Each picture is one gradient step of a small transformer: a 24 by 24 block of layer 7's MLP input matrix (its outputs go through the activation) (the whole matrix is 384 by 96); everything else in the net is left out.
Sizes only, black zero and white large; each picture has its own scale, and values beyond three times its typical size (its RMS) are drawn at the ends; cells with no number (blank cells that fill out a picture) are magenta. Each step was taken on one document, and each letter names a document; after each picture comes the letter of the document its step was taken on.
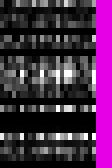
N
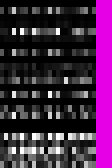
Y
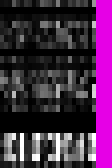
Y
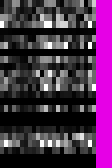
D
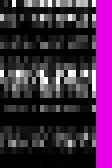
N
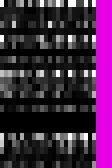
N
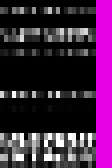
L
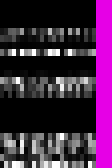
L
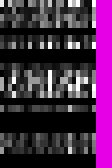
N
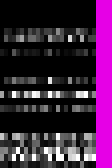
L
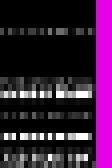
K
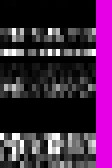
L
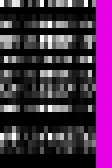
D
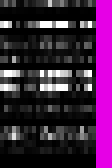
D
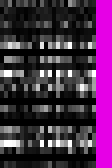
D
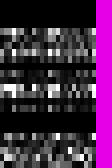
L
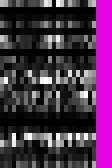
D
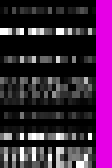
K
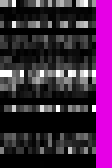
N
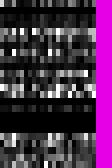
L
